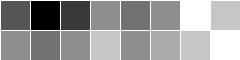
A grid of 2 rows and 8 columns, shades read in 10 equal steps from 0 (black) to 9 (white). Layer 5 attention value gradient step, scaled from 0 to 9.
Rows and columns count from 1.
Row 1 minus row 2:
-2 -4 -3 -2 -1 -1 2 -2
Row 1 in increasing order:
0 2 3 4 5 5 7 9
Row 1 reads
3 0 2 5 4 5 9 7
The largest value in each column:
5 4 5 7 5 6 9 9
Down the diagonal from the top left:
3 4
